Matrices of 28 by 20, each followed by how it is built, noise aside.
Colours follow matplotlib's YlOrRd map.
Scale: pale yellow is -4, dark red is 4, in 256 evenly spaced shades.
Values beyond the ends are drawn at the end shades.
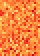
noise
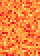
noise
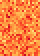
noise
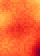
smooth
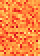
noise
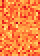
noise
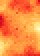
smooth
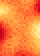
smooth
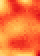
smooth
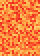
noise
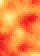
smooth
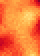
smooth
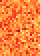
noise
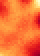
smooth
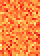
noise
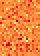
noise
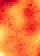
smooth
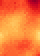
smooth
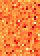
noise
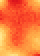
smooth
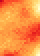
smooth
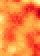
smooth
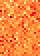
noise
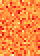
noise
